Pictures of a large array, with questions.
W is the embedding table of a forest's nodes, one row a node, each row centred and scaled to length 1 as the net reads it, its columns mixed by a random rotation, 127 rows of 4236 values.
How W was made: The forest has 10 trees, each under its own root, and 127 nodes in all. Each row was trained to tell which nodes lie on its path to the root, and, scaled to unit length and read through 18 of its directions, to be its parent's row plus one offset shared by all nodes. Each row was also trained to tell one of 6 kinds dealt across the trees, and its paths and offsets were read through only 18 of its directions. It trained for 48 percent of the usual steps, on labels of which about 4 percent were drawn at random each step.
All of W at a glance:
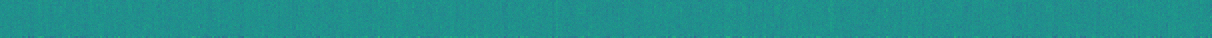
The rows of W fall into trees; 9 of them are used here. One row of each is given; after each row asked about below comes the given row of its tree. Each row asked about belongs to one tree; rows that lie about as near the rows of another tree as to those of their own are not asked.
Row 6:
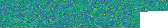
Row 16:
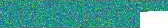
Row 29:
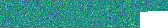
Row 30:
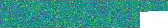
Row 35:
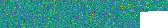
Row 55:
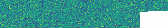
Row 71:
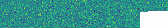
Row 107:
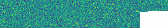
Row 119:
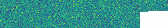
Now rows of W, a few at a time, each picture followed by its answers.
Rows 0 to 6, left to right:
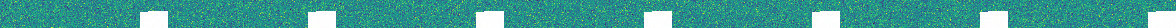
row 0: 55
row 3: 6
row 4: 30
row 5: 55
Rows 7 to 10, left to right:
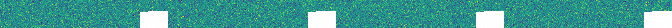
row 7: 119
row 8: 6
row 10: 16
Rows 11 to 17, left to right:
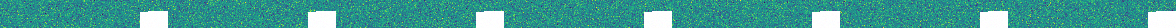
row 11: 16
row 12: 29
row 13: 35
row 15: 29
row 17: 29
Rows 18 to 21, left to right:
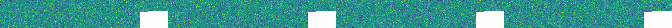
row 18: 6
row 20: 16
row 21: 6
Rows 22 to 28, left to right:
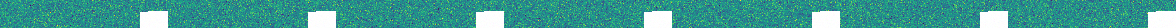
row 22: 16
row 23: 30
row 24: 30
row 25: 30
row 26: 29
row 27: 55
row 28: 55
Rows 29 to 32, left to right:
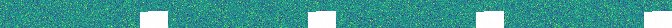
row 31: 30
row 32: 29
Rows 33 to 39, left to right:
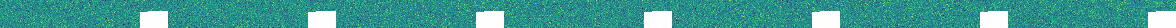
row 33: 16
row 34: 71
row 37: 29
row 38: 29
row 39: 30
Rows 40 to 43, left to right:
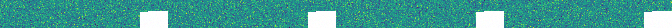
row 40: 30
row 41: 30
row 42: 55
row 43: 30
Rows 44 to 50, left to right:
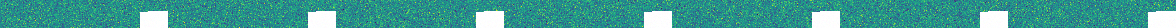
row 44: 6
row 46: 16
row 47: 71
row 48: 30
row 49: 29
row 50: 35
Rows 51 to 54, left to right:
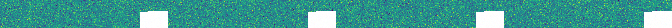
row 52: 29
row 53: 55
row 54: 71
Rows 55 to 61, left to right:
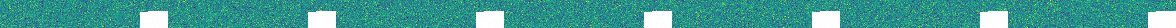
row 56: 55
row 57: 16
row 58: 107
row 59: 6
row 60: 107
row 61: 29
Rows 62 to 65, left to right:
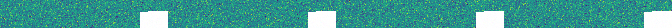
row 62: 35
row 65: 35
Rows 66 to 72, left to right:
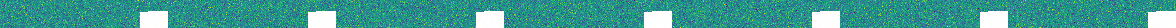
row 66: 30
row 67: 6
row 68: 55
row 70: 119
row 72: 6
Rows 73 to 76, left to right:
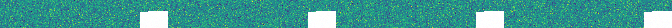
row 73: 35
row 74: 16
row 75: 55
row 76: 55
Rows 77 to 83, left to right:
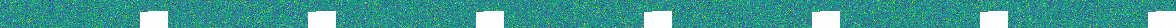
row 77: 55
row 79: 16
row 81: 29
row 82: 30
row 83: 55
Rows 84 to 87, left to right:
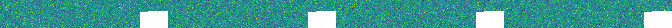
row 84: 119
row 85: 6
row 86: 16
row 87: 16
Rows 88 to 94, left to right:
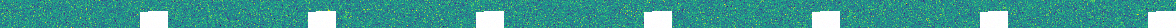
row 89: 16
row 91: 6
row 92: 119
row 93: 6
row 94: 71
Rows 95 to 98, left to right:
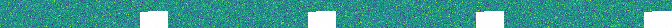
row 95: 35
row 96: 35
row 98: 71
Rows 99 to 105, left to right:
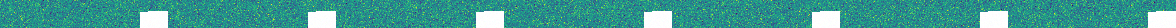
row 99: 55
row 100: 6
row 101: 6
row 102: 16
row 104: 16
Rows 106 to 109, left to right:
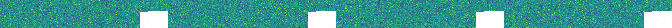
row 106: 6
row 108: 55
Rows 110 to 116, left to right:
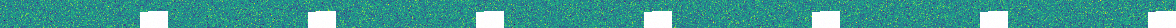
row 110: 29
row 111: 16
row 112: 119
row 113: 107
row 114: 30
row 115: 6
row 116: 16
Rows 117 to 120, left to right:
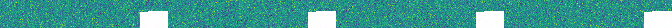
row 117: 55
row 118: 29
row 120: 107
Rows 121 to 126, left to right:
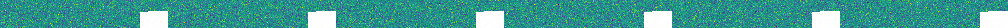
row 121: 6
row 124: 119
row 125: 55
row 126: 29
